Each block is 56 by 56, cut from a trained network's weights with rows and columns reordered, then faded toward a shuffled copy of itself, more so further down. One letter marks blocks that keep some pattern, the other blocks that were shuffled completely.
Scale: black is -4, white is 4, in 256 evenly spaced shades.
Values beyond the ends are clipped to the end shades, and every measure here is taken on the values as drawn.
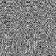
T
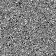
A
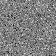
A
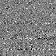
T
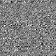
T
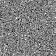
A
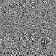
T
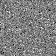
A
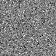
A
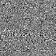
T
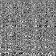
T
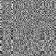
T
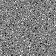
A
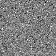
A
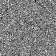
A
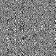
T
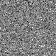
A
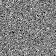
A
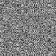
T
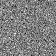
A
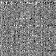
T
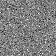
A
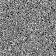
A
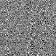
T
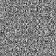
T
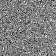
A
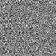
T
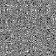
T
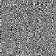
T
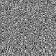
T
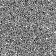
A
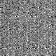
T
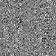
T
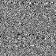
T
